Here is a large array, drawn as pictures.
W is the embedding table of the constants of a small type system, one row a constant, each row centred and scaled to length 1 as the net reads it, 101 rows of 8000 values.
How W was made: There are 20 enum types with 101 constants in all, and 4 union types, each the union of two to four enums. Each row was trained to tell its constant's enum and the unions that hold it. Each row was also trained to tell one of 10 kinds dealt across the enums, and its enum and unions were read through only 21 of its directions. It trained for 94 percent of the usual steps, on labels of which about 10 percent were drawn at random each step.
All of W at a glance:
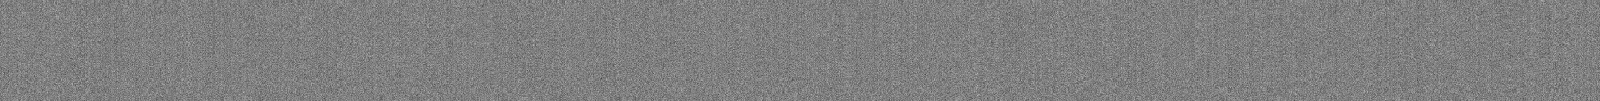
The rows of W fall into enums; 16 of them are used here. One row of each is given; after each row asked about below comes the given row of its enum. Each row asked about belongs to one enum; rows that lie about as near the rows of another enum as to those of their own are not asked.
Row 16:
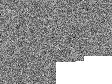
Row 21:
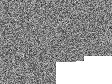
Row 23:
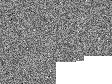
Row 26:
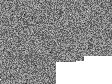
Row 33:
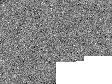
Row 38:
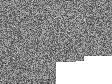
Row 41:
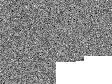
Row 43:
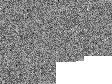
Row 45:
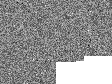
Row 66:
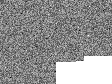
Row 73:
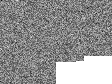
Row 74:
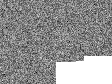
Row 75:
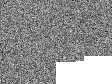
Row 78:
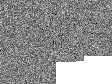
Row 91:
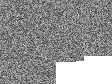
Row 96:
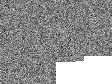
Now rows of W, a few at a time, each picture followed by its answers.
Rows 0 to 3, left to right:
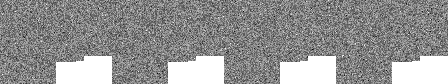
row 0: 78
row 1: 78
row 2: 78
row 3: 91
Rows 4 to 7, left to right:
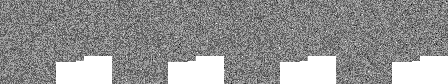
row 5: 41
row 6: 41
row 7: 73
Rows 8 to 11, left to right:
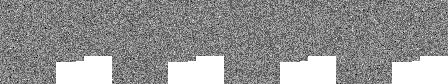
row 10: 41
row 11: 43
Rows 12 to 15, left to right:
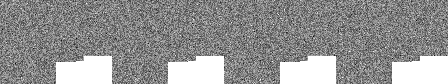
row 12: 73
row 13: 23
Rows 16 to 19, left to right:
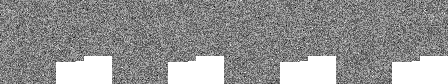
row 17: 91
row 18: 38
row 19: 38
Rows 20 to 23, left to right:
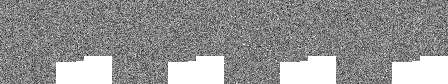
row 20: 45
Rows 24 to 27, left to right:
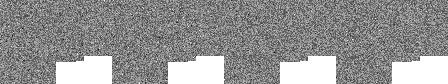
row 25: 78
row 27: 38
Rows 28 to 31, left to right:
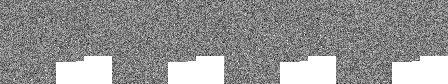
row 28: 96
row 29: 66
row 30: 43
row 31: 75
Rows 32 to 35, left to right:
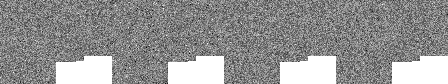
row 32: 45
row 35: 73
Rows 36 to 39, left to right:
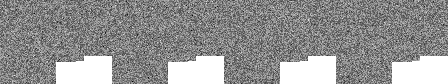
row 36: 96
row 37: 21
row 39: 45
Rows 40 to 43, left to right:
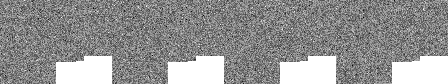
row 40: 45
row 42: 33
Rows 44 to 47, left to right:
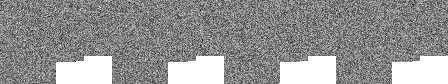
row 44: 45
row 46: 21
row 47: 74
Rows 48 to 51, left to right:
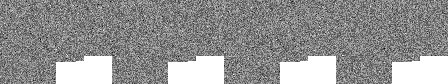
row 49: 75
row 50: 91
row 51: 21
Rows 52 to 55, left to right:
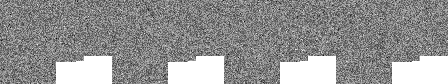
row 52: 23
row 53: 43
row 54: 75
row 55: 41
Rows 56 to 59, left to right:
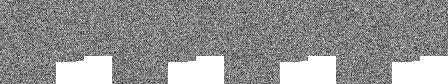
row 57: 38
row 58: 91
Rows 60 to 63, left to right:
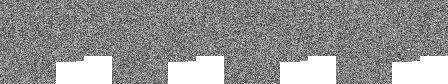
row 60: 78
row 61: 38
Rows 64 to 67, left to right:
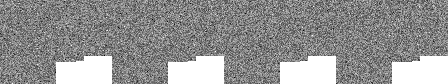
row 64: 91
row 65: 38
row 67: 26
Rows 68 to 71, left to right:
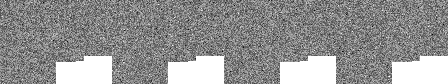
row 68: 96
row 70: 74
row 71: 41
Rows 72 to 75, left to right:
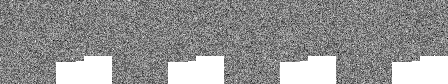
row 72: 96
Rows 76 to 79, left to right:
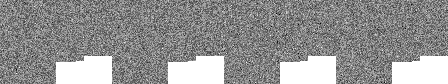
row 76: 74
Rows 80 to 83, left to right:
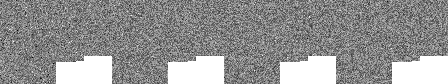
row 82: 96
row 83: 75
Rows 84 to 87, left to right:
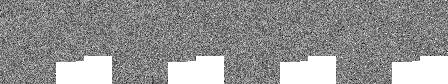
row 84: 74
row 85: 66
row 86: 73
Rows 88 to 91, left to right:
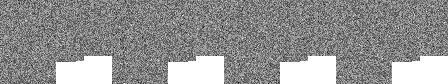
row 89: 91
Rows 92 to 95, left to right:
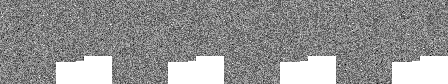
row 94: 66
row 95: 45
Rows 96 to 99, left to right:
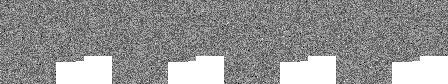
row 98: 73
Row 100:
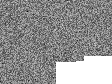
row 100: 41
